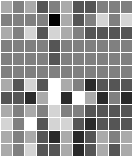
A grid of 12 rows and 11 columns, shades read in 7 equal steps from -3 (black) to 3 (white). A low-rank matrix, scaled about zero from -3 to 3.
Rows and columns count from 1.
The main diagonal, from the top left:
1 0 2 0 -1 0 0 1 -1 -1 1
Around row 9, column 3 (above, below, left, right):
-2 3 0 0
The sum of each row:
0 1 1 -1 -1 0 0 -2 0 2 -1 0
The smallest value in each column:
-1 -1 -2 -1 -3 -2 -2 -2 -2 -1 -2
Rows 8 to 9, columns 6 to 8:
-2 3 1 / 0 0 -1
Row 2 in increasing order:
-3 -1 0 0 0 0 0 0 1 2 2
